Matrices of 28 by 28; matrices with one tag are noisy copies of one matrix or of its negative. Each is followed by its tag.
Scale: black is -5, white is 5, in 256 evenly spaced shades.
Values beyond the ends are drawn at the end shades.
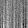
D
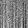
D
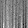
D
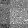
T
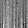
D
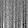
D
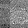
T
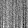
D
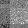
T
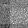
T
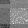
T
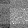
T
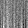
D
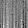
D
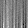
D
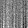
D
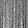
D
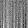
D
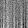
D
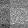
T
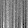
D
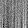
D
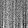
D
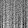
D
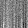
D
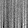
D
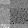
T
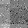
T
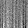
D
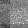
T
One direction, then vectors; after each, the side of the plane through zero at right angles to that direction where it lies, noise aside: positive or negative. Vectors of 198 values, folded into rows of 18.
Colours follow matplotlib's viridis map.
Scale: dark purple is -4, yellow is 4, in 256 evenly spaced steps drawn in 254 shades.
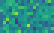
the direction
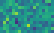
positive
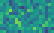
negative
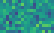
negative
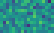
negative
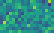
positive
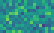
positive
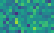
negative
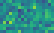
positive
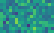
negative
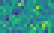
negative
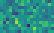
negative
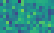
negative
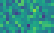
negative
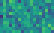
positive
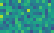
negative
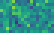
positive
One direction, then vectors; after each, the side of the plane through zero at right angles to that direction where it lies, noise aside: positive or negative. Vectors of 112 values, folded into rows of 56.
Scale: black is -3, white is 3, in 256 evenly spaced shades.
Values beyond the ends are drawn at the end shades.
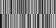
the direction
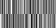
negative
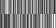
positive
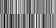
negative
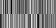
positive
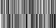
negative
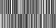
negative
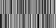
positive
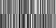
positive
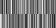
negative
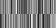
positive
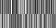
negative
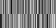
positive
